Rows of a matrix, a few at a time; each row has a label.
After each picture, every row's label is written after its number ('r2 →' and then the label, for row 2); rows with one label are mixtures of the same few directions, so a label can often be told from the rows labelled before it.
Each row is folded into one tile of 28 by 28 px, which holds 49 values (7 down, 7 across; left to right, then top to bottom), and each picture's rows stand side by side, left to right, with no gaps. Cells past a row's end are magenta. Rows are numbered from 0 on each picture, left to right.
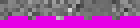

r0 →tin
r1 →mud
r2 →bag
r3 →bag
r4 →tin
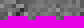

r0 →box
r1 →tin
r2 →mud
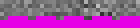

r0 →mud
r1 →mud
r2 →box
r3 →mud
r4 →mud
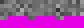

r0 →tin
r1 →mud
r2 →mud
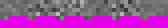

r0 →box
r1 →box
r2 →mud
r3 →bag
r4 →box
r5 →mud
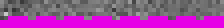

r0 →bag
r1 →box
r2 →box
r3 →bag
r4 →mud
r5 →bag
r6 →bag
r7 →mud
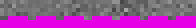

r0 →mud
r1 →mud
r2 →box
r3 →box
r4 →tin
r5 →tin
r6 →mud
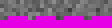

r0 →mud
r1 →box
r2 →bag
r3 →bag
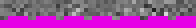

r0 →tin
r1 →box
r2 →box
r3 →mud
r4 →bag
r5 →tin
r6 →tin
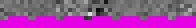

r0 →mud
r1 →mud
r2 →tin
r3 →bag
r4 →bag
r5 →bag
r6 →box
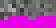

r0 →box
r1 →mud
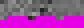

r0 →tin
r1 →bag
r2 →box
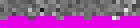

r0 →tin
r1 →tin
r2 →mud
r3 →box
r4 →bag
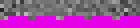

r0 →mud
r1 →mud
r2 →bag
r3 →box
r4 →tin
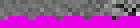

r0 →box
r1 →tin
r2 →tin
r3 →bag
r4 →tin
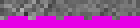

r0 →tin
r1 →bag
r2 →tin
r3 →box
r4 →mud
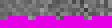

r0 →box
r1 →bag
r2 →mud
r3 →mud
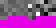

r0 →tin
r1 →box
